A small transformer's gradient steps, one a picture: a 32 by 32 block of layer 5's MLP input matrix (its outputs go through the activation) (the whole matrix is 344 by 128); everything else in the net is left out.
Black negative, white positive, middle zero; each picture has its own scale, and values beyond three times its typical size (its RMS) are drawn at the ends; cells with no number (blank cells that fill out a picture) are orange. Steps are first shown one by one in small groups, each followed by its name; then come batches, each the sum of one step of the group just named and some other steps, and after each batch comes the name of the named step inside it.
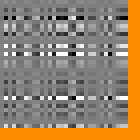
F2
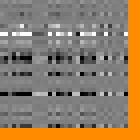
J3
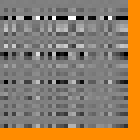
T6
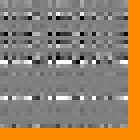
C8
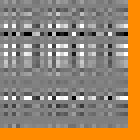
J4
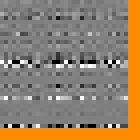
C8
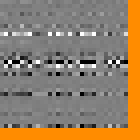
J3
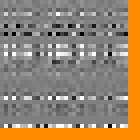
J4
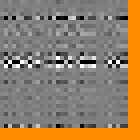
T6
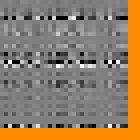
T6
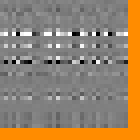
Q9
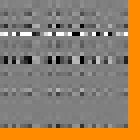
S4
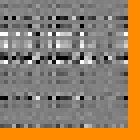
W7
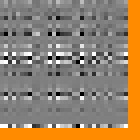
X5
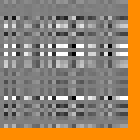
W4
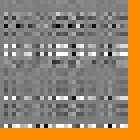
W4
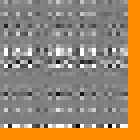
X5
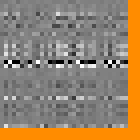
W4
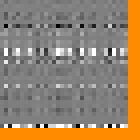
W7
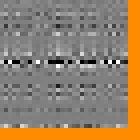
X5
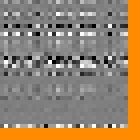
W7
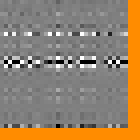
Q9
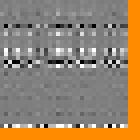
W7
